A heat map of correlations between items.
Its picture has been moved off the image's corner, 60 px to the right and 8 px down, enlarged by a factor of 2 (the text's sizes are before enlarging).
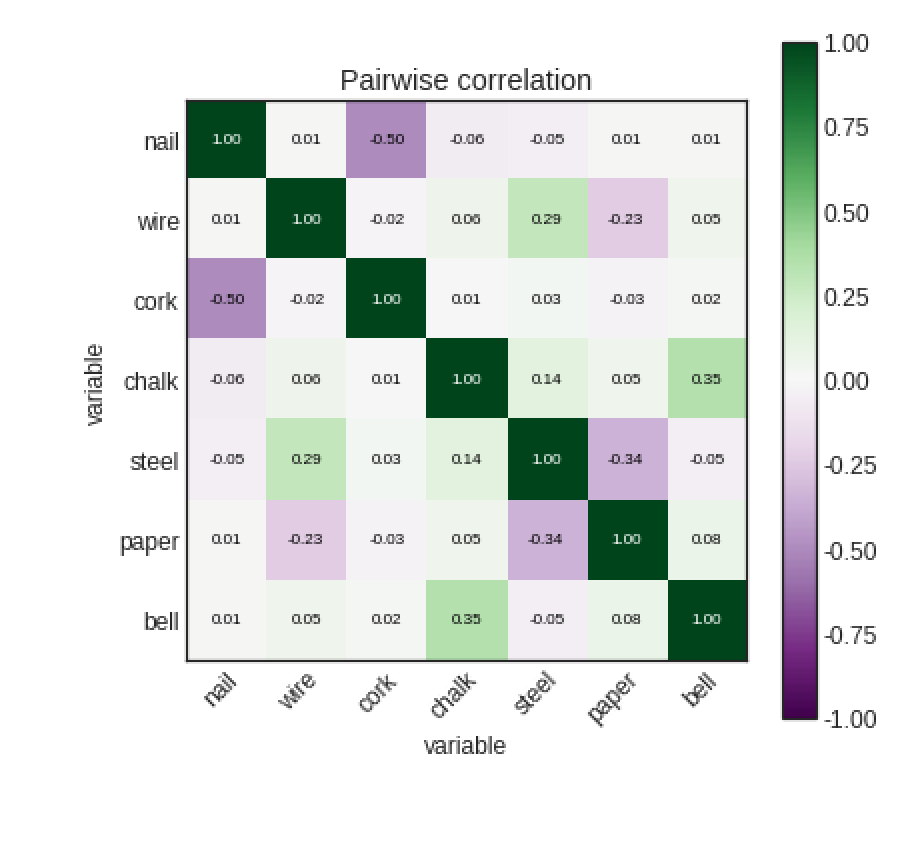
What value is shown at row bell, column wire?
0.05
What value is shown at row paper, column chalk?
0.05
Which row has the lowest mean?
nail
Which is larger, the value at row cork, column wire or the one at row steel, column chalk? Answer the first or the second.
the second
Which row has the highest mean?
chalk
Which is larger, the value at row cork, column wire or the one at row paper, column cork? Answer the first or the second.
the first
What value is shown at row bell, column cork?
0.02
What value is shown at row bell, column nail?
0.01
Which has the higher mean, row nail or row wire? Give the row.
wire
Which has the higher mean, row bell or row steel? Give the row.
bell
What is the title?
Pairwise correlation
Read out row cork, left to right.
-0.50 -0.02 1.00 0.01 0.03 -0.03 0.02
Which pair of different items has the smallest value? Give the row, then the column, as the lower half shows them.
cork, nail
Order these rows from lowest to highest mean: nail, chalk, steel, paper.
nail, paper, steel, chalk
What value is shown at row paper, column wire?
-0.23
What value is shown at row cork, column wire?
-0.02
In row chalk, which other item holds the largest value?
bell
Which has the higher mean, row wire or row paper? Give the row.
wire
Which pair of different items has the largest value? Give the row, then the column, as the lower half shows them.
bell, chalk
